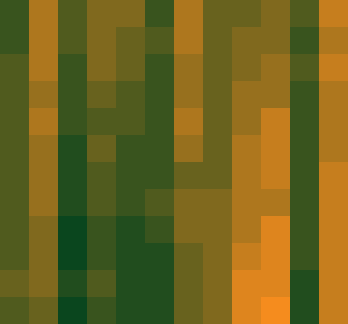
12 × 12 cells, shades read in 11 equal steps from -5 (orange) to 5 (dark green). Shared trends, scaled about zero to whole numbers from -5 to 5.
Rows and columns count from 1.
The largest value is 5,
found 3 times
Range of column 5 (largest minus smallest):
4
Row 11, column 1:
1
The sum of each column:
25 -11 44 19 31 37 -5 7 -20 -30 36 -32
